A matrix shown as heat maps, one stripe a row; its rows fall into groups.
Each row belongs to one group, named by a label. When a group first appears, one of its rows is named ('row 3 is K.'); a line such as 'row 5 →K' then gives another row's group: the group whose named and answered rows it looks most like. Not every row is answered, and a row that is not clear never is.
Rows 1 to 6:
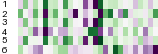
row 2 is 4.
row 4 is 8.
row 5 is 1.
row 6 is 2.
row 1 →1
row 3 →1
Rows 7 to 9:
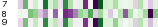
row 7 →1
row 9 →1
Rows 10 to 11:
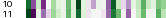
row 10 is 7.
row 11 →7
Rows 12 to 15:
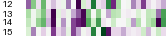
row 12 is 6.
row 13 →4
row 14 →4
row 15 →8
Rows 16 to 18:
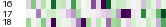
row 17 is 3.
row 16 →1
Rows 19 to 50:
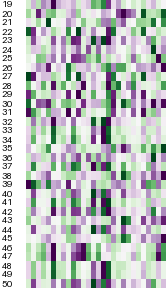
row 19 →8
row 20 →3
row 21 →3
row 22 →7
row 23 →8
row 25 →4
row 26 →2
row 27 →7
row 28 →4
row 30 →2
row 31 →6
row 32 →8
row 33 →1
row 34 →1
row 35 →3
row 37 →1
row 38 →2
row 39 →6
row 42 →8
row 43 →2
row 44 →8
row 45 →2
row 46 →4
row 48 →1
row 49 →1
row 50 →8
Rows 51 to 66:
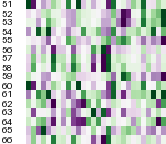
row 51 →7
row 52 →3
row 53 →3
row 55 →2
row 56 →8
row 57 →1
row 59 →2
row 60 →7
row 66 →1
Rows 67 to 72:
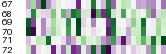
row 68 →1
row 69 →7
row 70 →7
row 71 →3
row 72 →8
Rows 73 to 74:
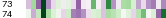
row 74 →4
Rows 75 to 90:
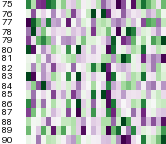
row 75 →3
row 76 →8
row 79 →3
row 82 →8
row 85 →8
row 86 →7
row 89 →4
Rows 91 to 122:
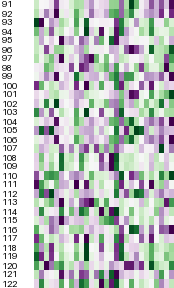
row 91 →2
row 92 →2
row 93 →7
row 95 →8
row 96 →3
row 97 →4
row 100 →6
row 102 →3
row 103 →7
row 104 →2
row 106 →2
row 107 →8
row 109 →1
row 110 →3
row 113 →4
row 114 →1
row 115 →8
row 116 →2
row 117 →6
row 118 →7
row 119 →7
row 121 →8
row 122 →1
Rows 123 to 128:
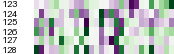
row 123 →3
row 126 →7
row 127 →1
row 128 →7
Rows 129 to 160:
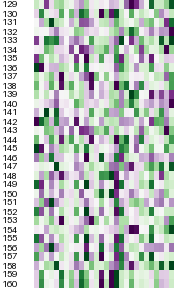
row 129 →3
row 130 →1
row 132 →2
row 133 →3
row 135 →6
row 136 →7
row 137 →4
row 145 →7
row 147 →3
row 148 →8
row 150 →8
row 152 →7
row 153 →4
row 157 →7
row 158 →3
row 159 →1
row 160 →1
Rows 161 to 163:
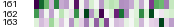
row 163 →8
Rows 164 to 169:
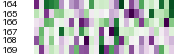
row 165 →3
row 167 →1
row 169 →8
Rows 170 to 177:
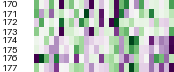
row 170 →4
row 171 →7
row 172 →1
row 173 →4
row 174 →2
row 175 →2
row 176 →6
